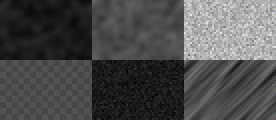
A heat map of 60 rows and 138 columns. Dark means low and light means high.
The table splits into 2 rows of 3 panels. Panel 1,1: very low, blotchy, faint in contrast. Panel 1,2: low, blotchy, faint in contrast. Panel 1,3: high, fine-grained. Panel 2,1: low, checkered, faint in contrast. Panel 2,2: very low, fine-grained, faint in contrast. Panel 2,3: low, slanting up to the right.
